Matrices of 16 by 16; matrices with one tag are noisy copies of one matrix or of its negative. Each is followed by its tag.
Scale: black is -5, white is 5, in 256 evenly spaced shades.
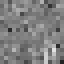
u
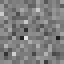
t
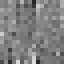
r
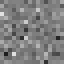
t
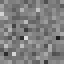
t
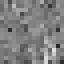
u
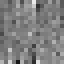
r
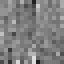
r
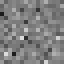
t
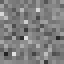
t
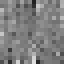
r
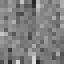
r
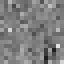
u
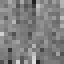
r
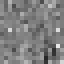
u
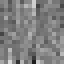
r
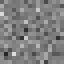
t
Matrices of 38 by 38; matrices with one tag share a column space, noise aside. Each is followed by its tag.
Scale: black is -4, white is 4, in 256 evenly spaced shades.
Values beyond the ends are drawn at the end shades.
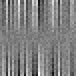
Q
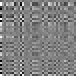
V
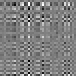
V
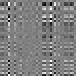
V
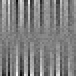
Q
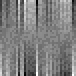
Q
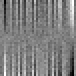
Q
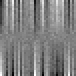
Q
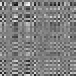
V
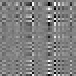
V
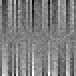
Q
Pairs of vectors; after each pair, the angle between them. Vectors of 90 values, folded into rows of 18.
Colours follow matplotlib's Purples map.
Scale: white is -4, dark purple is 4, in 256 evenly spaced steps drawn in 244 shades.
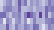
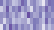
partly aligned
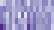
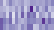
partly aligned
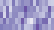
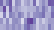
nearly opposite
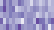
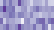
nearly parallel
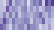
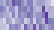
partly opposed
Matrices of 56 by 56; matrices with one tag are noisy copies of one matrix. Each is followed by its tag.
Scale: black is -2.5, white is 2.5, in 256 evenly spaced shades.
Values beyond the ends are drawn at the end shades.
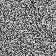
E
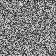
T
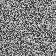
E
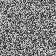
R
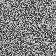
E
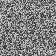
R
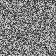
T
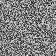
E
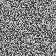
E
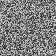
R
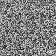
R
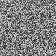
R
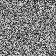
T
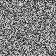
T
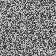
R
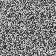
R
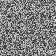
R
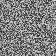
E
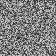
T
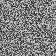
E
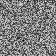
T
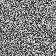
E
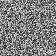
R
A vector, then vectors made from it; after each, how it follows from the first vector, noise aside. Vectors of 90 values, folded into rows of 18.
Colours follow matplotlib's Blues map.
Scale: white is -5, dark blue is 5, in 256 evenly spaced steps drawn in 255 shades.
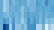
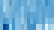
copied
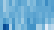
copied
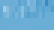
partly zeroed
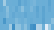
partly zeroed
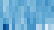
copied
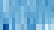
copied
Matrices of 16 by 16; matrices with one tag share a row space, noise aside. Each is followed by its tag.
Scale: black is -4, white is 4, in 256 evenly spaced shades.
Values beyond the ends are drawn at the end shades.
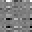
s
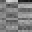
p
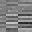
p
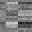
p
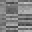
p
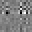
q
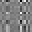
q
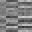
p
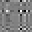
q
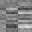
p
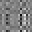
q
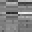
p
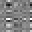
s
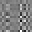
q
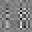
q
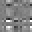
s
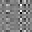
q
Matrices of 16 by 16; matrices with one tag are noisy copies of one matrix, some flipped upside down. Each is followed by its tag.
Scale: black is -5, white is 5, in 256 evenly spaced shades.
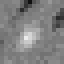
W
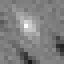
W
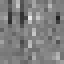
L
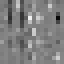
L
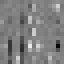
L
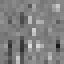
L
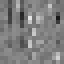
L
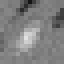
W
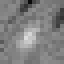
W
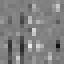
L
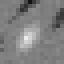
W
